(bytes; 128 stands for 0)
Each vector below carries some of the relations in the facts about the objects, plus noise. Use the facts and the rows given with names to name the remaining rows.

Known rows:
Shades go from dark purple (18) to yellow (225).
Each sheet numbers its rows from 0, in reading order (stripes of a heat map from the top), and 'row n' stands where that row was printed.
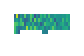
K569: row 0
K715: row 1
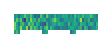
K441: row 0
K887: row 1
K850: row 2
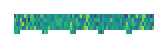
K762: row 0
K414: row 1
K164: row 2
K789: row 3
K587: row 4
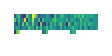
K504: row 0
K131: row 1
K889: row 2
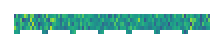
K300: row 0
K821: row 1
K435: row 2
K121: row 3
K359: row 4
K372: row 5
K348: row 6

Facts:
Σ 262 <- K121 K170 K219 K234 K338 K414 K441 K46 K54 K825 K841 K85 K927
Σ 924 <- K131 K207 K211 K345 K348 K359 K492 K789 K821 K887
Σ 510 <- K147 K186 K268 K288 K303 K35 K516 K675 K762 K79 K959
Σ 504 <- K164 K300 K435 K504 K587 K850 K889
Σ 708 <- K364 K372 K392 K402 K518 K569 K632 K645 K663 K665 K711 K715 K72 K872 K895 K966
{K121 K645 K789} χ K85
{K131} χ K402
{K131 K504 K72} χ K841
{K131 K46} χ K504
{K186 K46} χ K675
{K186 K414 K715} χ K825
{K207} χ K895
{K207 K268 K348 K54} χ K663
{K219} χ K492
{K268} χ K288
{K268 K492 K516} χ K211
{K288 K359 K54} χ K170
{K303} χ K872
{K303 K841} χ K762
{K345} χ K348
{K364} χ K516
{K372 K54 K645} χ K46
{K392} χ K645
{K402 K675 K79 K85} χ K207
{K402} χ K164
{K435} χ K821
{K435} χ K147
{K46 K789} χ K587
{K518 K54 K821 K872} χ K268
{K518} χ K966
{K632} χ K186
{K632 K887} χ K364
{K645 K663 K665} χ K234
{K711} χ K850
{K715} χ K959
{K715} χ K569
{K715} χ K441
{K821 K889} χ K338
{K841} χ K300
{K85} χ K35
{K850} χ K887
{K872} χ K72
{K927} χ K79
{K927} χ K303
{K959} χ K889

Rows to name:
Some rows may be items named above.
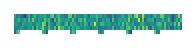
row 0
K46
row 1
K234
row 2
K54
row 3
K645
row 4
K211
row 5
K663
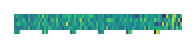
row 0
K645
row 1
K54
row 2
K850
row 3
K345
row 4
K46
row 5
K841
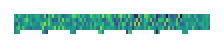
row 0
K887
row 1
K895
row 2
K364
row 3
K516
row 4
K72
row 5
K207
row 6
K632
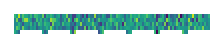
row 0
K492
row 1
K348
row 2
K675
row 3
K131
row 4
K850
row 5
K207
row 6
K35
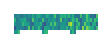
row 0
K186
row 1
K303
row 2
K825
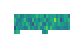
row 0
K959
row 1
K359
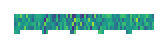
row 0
K518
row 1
K402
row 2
K85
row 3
K288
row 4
K850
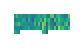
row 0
K665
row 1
K234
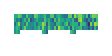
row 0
K872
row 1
K234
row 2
K268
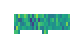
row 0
K516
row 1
K219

